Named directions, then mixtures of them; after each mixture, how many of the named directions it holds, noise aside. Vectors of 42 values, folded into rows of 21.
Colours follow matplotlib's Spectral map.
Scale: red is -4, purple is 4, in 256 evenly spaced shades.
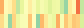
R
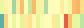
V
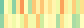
two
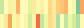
one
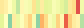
two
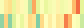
two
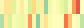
two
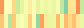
one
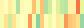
two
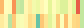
one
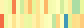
one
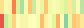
two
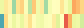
one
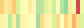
one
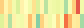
two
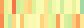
two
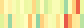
two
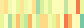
two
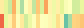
one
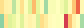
two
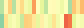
one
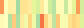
one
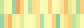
two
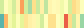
one
